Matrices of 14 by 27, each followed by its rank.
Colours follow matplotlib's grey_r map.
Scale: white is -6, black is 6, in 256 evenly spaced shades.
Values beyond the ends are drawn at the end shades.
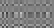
one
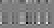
one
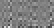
two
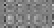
two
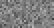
full rank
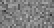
full rank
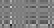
one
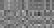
two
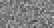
full rank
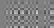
one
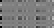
one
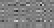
two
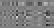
two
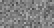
full rank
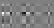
one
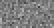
full rank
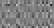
two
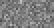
full rank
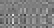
two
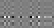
one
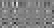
two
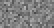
full rank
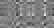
two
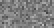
full rank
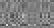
two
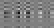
one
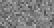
full rank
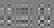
one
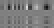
one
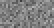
full rank
